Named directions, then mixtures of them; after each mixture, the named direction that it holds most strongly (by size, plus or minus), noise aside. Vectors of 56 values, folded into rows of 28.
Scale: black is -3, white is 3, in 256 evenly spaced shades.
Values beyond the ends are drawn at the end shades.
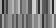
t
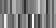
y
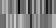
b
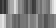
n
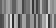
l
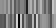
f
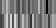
b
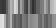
n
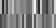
t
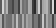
t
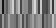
t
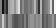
t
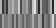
t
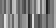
y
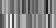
l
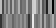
t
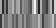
t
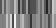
b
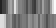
n
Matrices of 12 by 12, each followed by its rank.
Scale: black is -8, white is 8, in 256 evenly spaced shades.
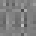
two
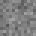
full rank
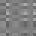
one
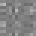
two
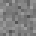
full rank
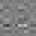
two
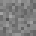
full rank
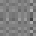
one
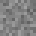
full rank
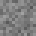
full rank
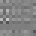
two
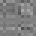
two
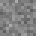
full rank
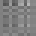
one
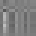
one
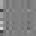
one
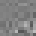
two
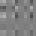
one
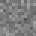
full rank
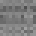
two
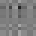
one
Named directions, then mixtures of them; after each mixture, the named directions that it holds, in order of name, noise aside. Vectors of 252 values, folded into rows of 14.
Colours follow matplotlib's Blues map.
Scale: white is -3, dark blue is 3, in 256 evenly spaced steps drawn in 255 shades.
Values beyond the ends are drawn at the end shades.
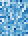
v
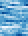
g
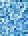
v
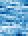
g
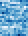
g, v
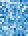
g, v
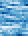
g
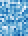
g, v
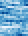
g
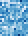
g, v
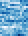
g, v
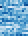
g, v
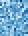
v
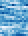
g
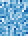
v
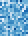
v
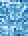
g, v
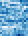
g, v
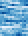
g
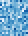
v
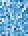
v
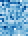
g, v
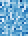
v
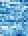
g, v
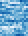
g, v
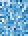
v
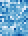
g, v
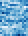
g, v
